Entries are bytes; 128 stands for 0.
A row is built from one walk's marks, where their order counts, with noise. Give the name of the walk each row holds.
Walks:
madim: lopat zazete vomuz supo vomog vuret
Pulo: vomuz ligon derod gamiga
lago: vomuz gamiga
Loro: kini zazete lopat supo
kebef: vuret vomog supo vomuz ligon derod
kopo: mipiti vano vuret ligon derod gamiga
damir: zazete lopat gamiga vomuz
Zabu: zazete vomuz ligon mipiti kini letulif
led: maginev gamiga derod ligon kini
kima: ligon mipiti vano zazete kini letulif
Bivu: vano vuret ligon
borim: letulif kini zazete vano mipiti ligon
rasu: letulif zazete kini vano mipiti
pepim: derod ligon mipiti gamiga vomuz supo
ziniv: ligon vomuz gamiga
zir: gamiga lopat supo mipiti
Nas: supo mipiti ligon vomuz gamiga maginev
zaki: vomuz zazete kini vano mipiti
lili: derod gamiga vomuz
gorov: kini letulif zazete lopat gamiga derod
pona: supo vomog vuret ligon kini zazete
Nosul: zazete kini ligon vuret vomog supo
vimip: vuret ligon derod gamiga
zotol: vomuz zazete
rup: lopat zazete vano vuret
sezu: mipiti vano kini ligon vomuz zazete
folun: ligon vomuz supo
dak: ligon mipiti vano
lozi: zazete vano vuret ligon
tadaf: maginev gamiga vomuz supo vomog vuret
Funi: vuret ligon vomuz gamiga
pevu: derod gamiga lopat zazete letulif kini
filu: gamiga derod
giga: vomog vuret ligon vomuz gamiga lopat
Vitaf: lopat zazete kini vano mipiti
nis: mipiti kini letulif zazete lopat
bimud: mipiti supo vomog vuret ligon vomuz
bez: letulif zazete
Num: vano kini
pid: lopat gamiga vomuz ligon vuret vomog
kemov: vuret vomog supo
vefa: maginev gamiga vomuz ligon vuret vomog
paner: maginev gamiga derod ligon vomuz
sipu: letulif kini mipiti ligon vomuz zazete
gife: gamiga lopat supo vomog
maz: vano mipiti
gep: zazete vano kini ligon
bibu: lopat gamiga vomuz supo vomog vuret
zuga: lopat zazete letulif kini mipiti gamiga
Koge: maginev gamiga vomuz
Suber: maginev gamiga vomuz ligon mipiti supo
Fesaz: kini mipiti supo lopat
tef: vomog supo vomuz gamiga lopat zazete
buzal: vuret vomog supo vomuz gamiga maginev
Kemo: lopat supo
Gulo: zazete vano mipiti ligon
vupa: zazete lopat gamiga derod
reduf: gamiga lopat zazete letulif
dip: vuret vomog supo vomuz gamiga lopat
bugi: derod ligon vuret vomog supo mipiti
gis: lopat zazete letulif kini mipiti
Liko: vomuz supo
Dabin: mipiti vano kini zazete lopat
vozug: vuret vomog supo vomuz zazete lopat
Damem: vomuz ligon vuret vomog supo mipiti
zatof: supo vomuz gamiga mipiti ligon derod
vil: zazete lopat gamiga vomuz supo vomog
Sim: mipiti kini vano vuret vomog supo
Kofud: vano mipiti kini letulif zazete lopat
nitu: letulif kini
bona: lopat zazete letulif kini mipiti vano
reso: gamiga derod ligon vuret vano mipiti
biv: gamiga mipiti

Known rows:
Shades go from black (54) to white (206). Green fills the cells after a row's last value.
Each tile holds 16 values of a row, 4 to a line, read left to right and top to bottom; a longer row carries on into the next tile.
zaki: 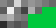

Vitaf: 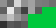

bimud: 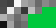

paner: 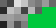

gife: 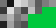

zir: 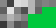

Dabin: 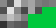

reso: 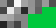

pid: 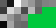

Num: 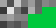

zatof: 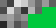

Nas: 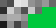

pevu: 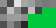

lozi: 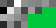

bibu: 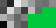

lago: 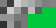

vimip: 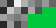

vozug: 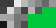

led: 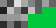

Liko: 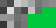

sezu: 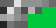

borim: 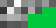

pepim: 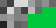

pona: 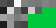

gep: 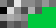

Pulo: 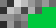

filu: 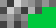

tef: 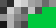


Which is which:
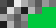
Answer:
kebef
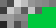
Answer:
Koge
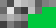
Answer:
Fesaz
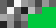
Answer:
bugi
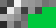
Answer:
rup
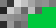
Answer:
ziniv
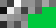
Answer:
Bivu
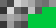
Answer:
Loro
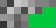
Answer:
lili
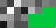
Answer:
Sim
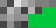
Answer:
gorov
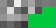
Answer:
gis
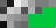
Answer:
giga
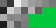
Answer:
Funi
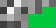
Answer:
dak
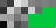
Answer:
buzal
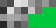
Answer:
Suber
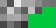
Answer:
zuga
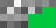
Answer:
Zabu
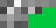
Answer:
bez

